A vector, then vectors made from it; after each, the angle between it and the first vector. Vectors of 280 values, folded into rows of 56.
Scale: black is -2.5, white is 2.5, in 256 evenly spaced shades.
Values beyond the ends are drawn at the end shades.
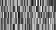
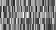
orthogonal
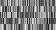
orthogonal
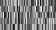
nearly parallel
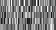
partly aligned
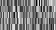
nearly opposite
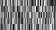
nearly parallel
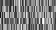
orthogonal
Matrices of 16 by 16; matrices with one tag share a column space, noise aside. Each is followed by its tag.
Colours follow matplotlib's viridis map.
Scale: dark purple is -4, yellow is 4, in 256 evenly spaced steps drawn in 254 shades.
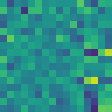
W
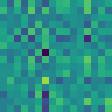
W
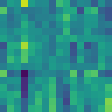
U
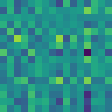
W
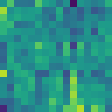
U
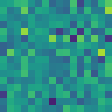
W
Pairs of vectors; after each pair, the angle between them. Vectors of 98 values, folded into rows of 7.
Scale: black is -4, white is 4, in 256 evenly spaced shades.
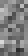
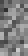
partly opposed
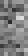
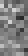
nearly opposite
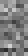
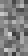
partly opposed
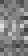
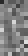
partly aligned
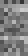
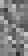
orthogonal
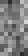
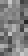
nearly opposite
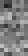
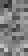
nearly parallel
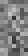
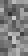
nearly opposite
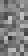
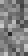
partly opposed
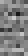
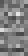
nearly opposite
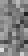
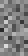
partly aligned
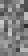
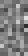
partly aligned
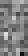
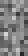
nearly parallel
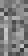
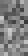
orthogonal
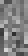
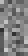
nearly parallel
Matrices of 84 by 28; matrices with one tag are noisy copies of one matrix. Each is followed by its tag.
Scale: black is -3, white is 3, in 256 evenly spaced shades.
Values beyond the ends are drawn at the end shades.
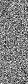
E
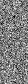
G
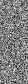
G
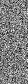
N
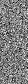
N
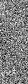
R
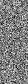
G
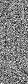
E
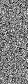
N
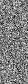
G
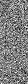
E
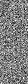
E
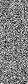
E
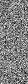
E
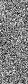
R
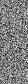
N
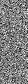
N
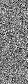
N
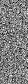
N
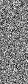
G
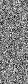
G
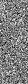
R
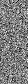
N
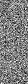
E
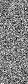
E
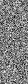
G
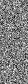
G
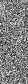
R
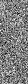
R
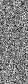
G
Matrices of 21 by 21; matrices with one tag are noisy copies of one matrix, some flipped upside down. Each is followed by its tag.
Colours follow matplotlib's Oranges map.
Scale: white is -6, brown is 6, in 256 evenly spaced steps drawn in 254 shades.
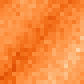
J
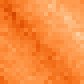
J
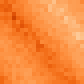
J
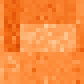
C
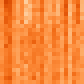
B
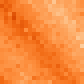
J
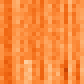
B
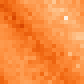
J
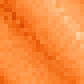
J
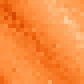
J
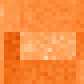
C
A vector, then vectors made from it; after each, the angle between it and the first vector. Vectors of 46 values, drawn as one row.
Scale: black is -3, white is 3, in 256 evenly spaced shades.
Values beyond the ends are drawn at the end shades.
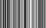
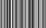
orthogonal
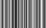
orthogonal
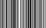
partly opposed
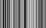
nearly parallel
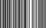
nearly parallel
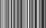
orthogonal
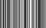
nearly parallel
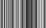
partly opposed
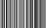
partly opposed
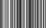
partly opposed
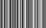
partly opposed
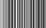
orthogonal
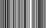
nearly parallel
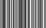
partly aligned
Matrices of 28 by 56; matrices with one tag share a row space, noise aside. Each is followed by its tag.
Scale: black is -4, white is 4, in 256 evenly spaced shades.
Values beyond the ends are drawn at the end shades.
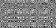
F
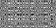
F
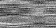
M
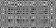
F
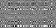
F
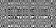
F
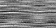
M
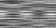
M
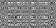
F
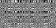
F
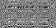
F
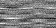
M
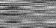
M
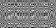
F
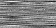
M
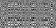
F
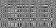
F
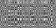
F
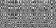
F
